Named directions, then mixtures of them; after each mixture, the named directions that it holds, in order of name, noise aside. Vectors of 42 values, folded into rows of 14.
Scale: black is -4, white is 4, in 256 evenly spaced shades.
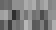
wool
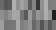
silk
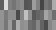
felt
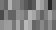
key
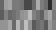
felt, key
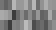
silk, wool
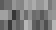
wool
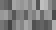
silk, wool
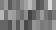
key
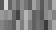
felt, wool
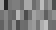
felt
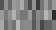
felt, silk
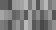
silk, wool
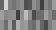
felt
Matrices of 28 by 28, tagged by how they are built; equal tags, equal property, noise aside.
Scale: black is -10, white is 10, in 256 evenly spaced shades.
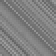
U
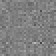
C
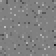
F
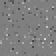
F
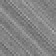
U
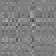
C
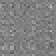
C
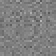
C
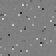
F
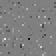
F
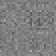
C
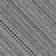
U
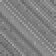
U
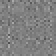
C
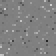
F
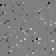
F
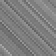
U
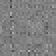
C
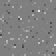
F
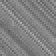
U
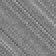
U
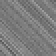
U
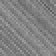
U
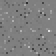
F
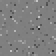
F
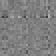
C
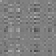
C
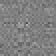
C
